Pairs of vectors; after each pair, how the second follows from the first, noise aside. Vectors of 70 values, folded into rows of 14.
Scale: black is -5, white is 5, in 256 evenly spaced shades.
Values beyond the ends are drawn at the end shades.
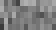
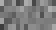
sign-scrambled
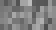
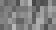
copied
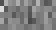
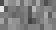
copied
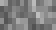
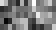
scaled up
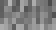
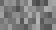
shuffled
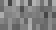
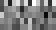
scaled up
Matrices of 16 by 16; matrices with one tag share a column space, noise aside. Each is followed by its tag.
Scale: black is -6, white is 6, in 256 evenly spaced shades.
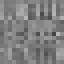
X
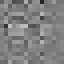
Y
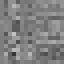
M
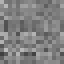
M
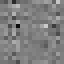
Y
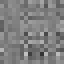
M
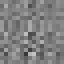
M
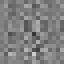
M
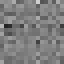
Y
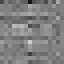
Y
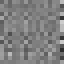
M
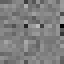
Y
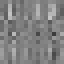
X
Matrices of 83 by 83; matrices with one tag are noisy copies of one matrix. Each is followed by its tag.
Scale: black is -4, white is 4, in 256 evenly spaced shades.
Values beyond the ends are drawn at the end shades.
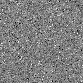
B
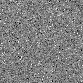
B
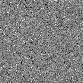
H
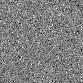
B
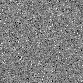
B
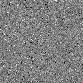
H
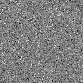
B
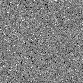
H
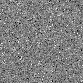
B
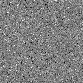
H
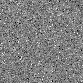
B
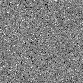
H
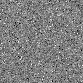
B
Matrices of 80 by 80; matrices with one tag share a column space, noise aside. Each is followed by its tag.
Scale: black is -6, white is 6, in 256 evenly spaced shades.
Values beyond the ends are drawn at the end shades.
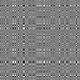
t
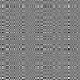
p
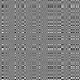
p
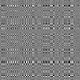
t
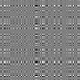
t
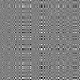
p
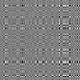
t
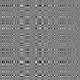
t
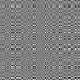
p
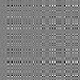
t
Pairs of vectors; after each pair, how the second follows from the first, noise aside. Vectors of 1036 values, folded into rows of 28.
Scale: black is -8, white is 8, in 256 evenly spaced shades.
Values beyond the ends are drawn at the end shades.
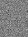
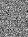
scaled up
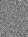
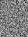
scaled up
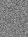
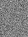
shuffled
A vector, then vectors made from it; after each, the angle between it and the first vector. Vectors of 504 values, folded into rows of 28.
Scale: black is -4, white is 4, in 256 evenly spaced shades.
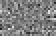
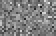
partly opposed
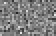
partly opposed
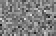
partly aligned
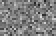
partly aligned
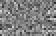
nearly parallel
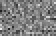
nearly opposite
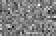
nearly opposite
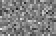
partly opposed
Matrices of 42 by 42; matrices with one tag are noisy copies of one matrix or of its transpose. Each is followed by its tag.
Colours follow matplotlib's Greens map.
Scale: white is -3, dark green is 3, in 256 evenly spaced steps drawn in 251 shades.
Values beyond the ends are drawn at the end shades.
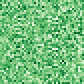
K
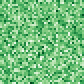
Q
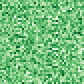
K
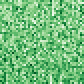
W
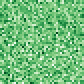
Q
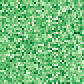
K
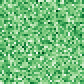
Q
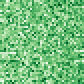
W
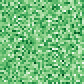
K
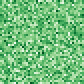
Q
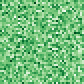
K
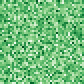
Q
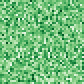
K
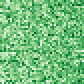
W
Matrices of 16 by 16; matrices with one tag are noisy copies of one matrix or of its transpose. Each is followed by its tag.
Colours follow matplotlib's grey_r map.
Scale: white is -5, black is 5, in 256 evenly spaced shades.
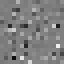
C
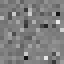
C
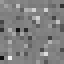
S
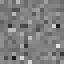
C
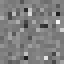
C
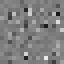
C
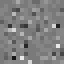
C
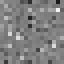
S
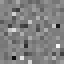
C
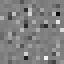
C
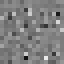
C
